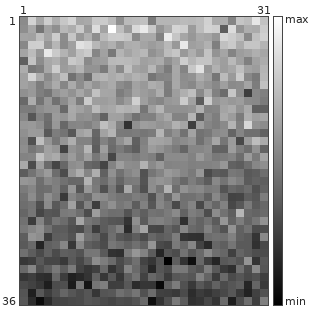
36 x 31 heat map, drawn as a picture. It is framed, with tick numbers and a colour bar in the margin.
There are no regular stripes. There is an overall slope up to the top. The texture is fine-grained noise.
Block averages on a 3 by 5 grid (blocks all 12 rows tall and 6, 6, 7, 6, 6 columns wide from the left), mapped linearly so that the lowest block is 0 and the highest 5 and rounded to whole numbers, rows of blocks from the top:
45555 | 23322 | 00000
